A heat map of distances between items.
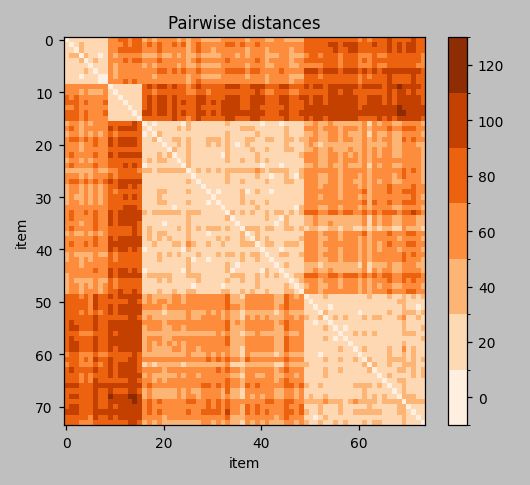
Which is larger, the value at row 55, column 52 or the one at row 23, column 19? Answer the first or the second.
the second
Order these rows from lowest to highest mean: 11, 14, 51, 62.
62, 51, 11, 14
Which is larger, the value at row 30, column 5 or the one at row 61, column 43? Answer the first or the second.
the second
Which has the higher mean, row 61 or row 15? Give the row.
15
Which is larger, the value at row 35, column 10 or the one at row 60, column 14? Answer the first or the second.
the second
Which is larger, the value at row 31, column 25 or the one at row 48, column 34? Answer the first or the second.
the first
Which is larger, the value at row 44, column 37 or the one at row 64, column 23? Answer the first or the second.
the second
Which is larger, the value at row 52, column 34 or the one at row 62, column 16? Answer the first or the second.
the first
